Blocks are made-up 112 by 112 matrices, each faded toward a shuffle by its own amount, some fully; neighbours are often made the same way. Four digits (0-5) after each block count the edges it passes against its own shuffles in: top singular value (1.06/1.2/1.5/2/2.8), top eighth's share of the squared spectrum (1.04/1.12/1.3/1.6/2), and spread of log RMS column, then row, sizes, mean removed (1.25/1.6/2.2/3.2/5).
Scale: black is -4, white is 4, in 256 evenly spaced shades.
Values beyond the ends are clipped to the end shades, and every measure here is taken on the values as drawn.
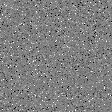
1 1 0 0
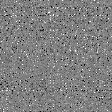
4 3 1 2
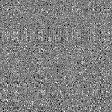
4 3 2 2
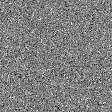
2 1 0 0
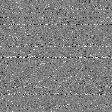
3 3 0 3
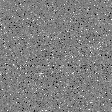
1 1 0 1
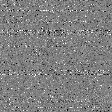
2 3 0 3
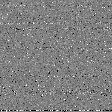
3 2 0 2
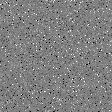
0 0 0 0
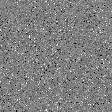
0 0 0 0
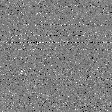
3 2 0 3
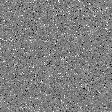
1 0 0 1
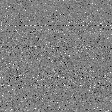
2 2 0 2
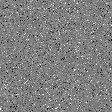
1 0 0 0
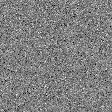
0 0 0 0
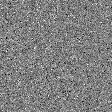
0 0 0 0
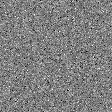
0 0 0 0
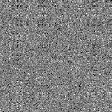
4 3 2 2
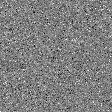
1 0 0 0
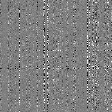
3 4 4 2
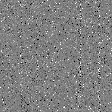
2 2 2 0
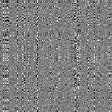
5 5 4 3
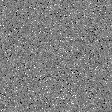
2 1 0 0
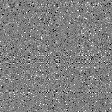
4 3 1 2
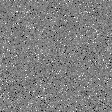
2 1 0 0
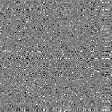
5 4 2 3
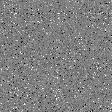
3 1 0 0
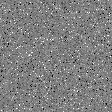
1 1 0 0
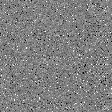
3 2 1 1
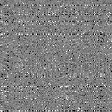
5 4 2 3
